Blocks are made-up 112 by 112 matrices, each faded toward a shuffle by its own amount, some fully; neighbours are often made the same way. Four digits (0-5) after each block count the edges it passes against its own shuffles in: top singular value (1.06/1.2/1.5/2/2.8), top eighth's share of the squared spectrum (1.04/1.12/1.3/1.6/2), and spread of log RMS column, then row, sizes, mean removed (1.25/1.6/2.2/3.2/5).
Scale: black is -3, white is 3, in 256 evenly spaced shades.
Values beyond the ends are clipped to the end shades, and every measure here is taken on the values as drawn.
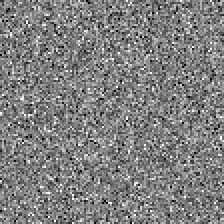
0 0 0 0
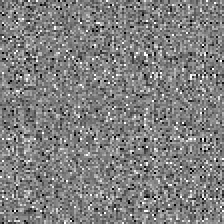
4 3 2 2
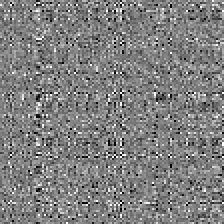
5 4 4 3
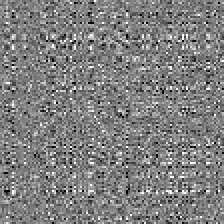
5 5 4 4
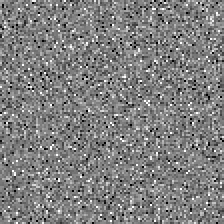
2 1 0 0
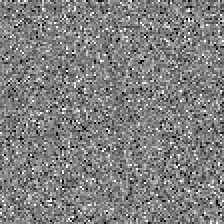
3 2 1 1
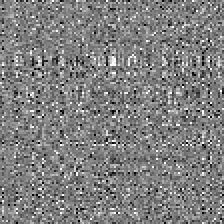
5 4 3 3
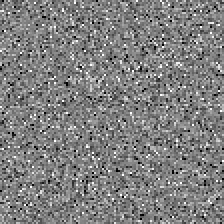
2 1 0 0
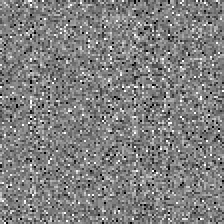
1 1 2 1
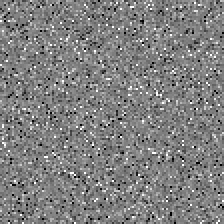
0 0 0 0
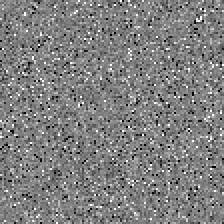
2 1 0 0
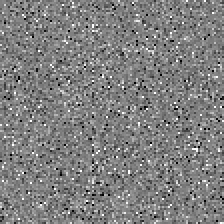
2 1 0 0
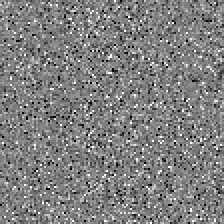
2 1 1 0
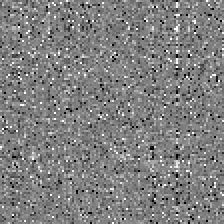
4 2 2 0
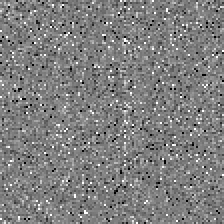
2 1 0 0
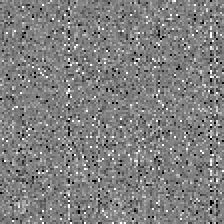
4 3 2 1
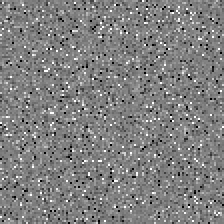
0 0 0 0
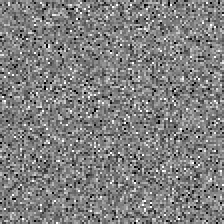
3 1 0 0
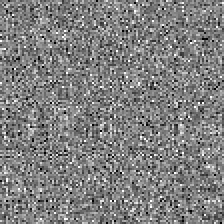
4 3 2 2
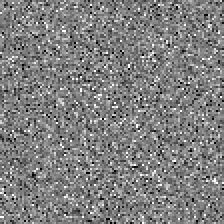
1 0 0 0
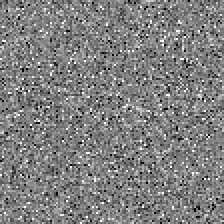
2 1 0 0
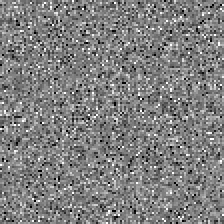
3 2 0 0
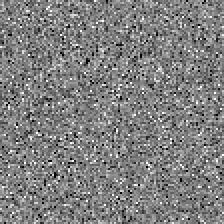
3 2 0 0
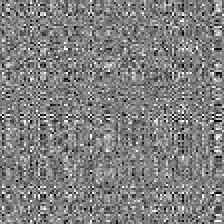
5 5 4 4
